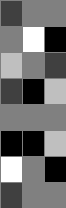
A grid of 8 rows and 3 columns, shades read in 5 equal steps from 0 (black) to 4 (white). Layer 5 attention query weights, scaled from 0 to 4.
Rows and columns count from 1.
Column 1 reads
1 2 3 1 2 0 4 1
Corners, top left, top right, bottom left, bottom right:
1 2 1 2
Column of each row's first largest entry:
2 2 1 3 1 3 1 2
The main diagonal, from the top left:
1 4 1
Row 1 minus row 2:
-1 -2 2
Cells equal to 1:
4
